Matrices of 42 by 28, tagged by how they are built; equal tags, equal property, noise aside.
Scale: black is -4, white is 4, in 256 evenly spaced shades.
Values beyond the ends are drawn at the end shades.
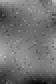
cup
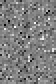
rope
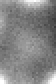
cup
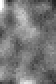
cup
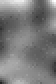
cup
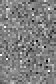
rope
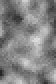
cup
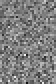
rope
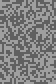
rope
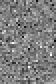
rope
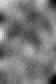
cup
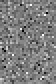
rope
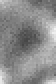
cup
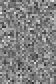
rope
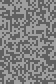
rope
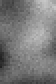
cup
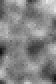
cup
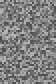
rope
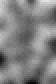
cup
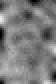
cup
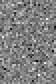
rope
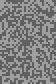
rope
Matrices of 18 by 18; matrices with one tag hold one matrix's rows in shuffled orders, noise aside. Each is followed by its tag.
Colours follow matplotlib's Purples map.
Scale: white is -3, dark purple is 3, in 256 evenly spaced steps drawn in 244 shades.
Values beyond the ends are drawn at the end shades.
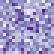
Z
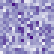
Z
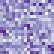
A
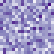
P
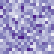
P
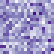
A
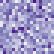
P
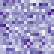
A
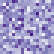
Z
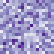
Z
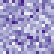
Z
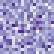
P
